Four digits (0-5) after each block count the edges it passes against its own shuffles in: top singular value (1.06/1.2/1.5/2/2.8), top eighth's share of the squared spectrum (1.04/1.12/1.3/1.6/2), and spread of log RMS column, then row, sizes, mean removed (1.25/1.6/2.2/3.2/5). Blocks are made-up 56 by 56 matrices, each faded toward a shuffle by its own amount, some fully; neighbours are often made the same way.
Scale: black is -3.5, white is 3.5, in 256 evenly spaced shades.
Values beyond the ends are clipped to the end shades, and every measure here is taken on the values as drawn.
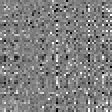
4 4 3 2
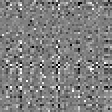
4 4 3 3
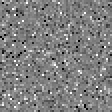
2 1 0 0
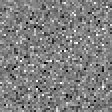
0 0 0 0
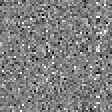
3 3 1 1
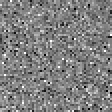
0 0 0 0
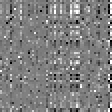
5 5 3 3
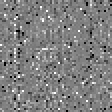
3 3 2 0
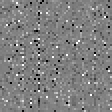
3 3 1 0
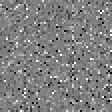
2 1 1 0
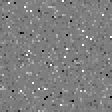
0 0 0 0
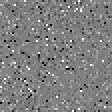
0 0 0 0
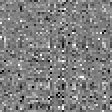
4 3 2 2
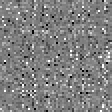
3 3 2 0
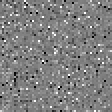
2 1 1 0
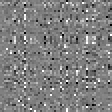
4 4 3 2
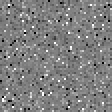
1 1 0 0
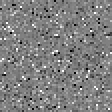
0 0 0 0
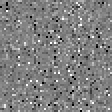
2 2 1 0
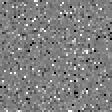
1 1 0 0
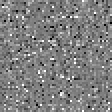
3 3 1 1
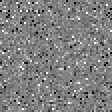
2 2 0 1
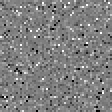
2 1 0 1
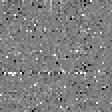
3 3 0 1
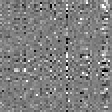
4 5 3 2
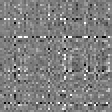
4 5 3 3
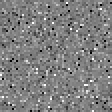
1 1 0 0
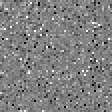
1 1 0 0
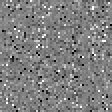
0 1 1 0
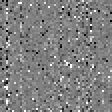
2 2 2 0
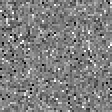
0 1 1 0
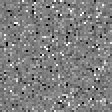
0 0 1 0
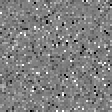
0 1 0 0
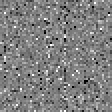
1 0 1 0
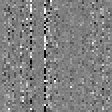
3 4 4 0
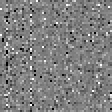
2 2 2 0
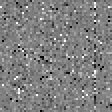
2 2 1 0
